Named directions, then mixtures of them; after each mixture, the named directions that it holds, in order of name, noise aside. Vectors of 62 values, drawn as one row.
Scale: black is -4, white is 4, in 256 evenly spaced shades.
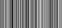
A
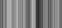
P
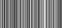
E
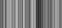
P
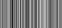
A, E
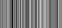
A, E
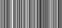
A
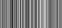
A, E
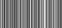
E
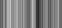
P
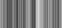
P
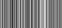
A, E
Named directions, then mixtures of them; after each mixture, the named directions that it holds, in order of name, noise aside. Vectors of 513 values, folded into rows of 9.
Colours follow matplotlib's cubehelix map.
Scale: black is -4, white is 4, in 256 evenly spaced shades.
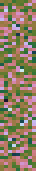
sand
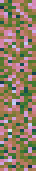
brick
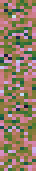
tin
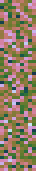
brick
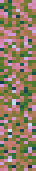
brick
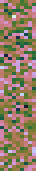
tin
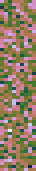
brick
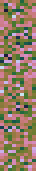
tin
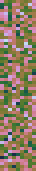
brick, sand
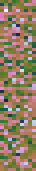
sand, tin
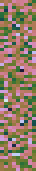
sand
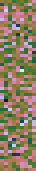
sand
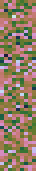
tin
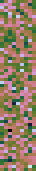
brick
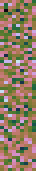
sand, tin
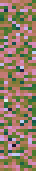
sand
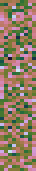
sand, tin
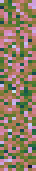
brick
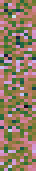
tin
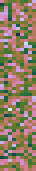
brick, sand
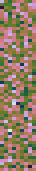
brick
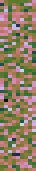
sand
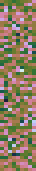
sand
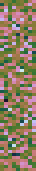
sand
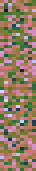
sand, tin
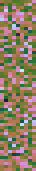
sand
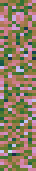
sand, tin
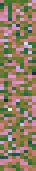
brick, sand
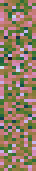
sand, tin
